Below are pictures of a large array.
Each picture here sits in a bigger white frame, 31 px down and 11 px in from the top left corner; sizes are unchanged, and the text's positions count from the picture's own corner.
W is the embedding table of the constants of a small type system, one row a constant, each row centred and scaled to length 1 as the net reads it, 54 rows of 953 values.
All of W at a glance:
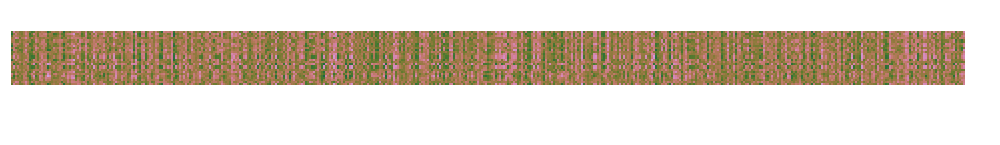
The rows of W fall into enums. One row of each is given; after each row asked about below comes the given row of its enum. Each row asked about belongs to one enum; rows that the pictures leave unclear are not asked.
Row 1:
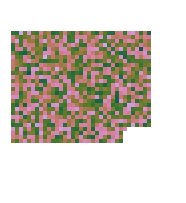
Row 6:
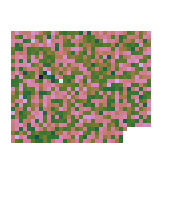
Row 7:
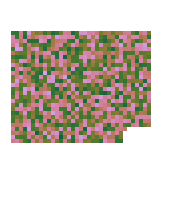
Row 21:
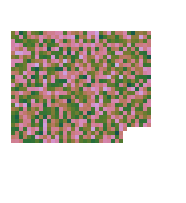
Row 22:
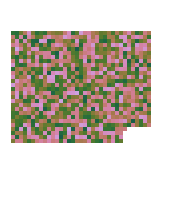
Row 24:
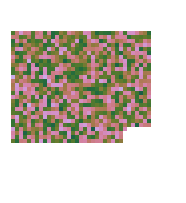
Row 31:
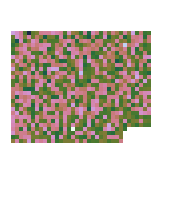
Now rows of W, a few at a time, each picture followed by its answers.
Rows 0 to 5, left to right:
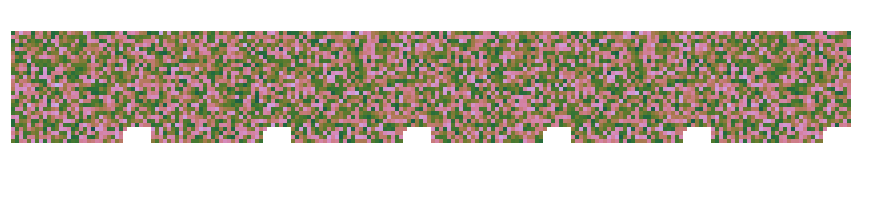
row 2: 22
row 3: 7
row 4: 22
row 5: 24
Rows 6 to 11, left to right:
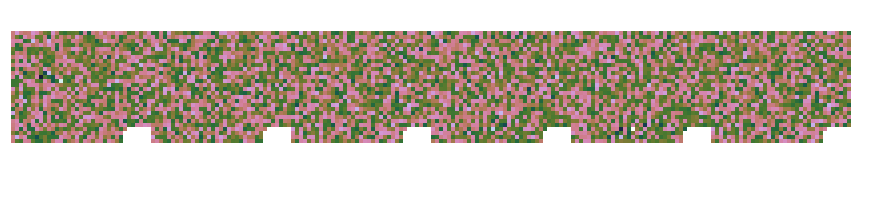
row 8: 1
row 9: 31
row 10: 31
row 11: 1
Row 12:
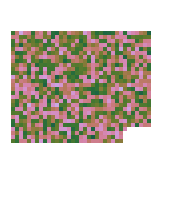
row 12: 24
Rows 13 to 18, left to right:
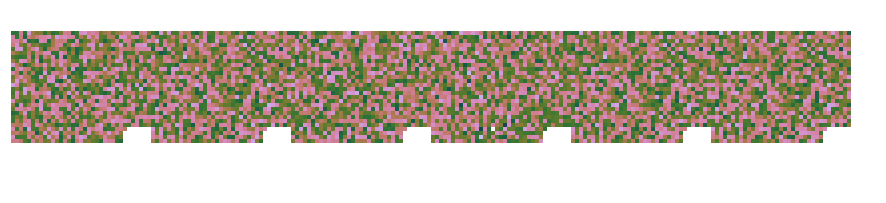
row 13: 7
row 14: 1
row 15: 22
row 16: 31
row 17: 1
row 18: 1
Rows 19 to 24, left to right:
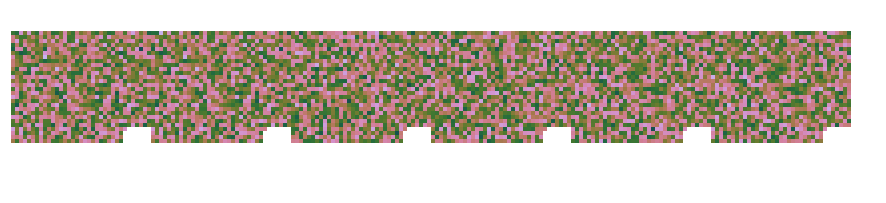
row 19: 1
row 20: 1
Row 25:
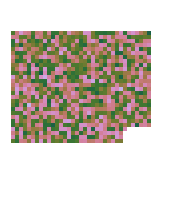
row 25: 24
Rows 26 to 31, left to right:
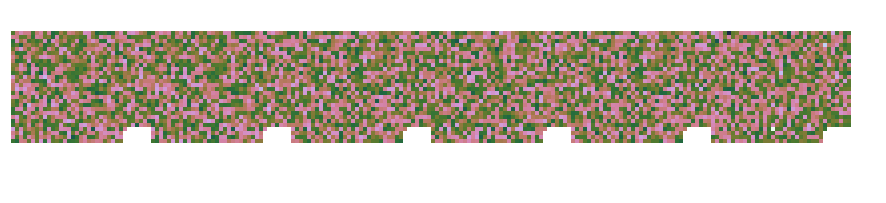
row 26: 24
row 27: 24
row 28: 7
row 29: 22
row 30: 7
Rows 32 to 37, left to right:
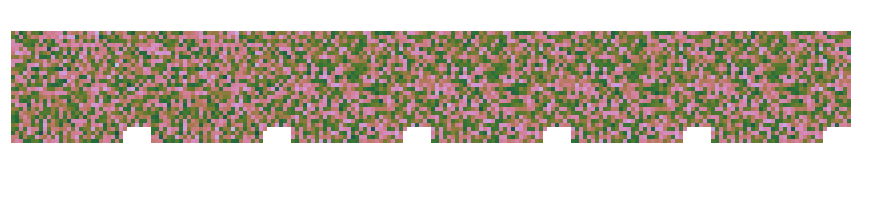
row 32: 21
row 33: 21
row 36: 24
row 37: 24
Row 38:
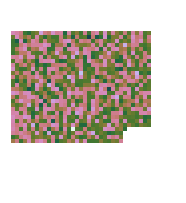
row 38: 31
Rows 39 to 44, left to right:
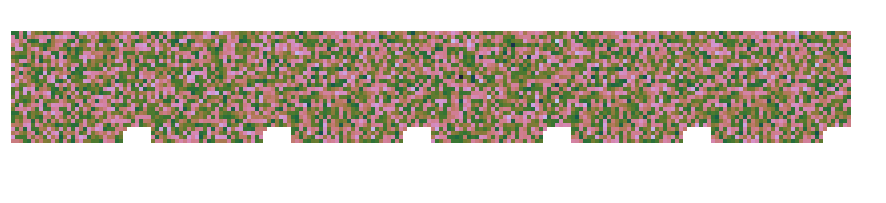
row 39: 7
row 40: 22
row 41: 21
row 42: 6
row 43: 21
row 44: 21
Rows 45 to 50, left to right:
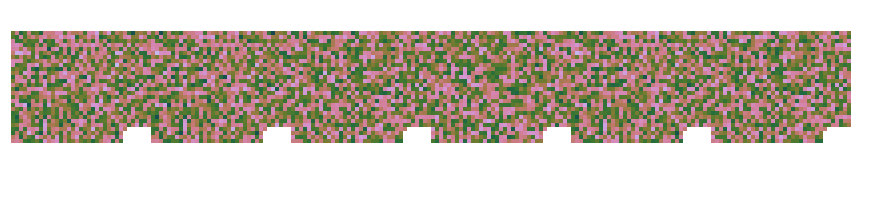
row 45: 21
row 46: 21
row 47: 7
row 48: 24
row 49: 21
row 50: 7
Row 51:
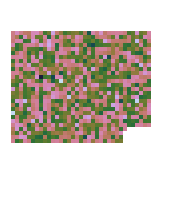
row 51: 6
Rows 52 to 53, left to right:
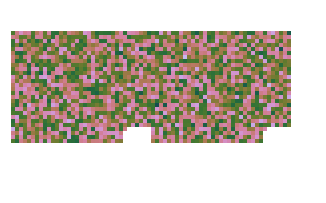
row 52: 24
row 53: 1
